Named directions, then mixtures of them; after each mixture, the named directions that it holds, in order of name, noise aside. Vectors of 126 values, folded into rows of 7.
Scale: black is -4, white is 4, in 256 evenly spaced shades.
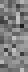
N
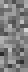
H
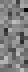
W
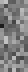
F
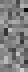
W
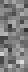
H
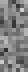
F, H, N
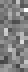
W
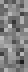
H, W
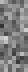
F, H, N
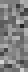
H, N, W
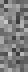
F, H, N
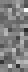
H, W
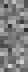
H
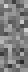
H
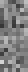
F, H, N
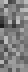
F, N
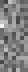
F, N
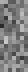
F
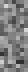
H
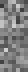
F, H, N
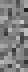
H, W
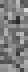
N, W
